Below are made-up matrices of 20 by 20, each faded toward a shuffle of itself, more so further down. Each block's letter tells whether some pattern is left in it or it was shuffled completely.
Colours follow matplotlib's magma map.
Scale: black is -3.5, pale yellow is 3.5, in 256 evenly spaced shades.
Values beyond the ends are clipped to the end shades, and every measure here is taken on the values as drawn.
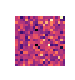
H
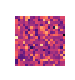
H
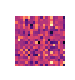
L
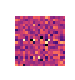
L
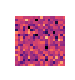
H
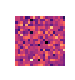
H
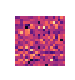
L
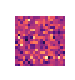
H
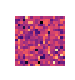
H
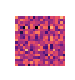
L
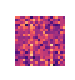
L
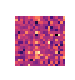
L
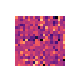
L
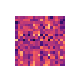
L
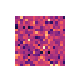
H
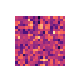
H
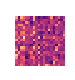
L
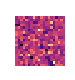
H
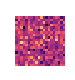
H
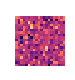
H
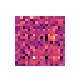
L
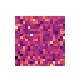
H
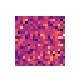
H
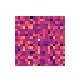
L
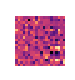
L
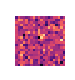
H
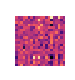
L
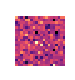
H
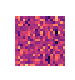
L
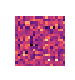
L
